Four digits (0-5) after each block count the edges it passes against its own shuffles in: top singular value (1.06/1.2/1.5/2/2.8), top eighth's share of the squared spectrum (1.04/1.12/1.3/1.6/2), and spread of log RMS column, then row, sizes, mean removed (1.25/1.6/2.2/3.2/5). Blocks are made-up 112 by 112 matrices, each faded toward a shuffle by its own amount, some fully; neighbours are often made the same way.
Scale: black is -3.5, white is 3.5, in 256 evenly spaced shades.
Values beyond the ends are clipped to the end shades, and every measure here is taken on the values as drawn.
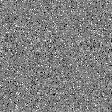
3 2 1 0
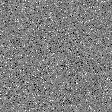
1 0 0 0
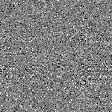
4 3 1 1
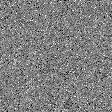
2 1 0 0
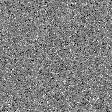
1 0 0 0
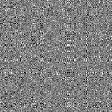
5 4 3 3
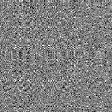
4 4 2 2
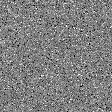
0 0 0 0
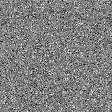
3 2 0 0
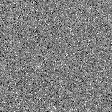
2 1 0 0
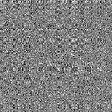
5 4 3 3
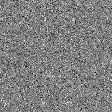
3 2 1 0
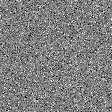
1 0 0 0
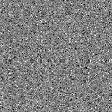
3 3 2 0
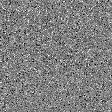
2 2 0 0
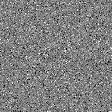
3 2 1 0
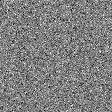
0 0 0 0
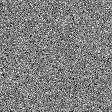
0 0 0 0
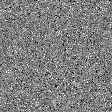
0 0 0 0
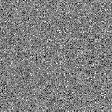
4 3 2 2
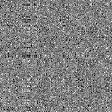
4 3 2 2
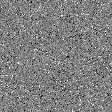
0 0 0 1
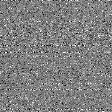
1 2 0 3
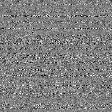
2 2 0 4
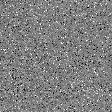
0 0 0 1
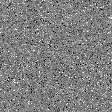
0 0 0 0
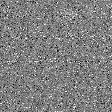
1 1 0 2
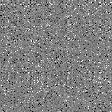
4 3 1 2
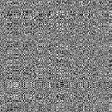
5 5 3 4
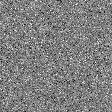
1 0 0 0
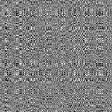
5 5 4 4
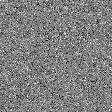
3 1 0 0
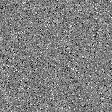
2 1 0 0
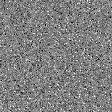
3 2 0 1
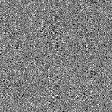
4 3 2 1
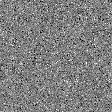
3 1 0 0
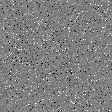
0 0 0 0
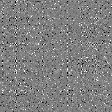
4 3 2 2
